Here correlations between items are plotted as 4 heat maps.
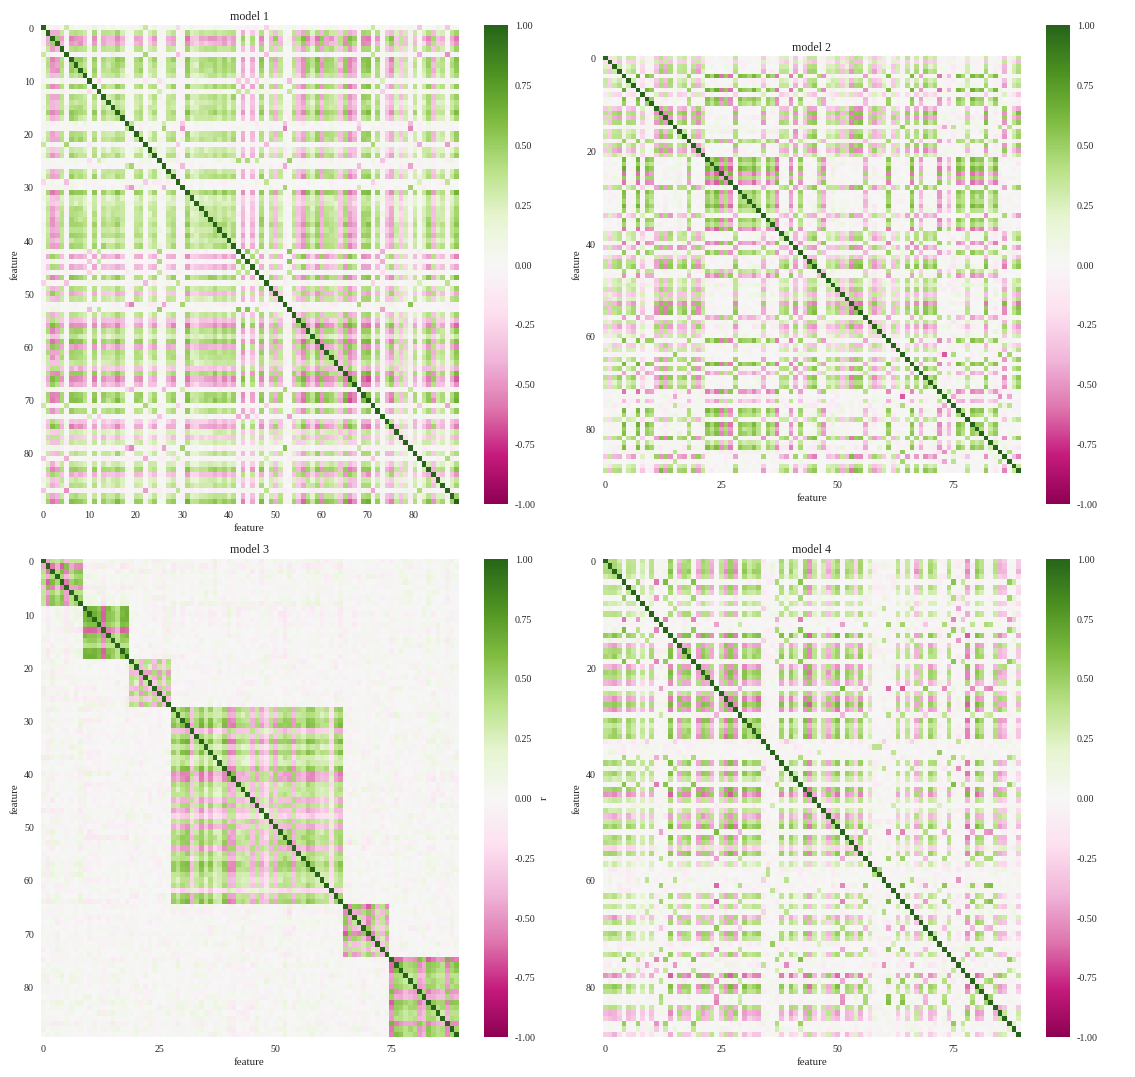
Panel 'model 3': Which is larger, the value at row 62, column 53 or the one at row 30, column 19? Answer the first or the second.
the second
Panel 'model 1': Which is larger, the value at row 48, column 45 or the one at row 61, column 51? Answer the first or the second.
the second
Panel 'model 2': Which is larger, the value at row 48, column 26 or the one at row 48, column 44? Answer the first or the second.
the second
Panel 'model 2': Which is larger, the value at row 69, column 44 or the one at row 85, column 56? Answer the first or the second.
the first
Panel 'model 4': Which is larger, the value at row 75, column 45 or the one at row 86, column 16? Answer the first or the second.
the second
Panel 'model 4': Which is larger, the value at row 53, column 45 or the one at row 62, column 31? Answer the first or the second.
the first
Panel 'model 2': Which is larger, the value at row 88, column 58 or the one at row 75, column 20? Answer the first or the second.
the second
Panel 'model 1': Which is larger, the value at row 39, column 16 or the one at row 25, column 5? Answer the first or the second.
the first
